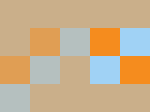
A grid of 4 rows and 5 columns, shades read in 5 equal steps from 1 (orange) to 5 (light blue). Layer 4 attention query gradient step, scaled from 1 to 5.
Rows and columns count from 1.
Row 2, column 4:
1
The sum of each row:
15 15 15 16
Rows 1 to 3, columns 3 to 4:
3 3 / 4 1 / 3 5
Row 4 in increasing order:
3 3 3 3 4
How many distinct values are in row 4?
2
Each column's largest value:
4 4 4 5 5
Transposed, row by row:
3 3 2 4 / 3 2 4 3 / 3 4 3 3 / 3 1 5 3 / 3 5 1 3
